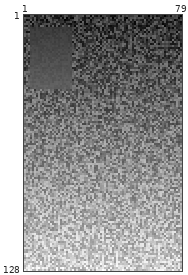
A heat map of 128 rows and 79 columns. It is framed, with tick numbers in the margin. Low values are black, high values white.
Grain: fine. Average level on the scale: 50%. Stripes: none. Odd patch: calmer, in the top left. Slope: up to the bottom. Calmest part: top left.
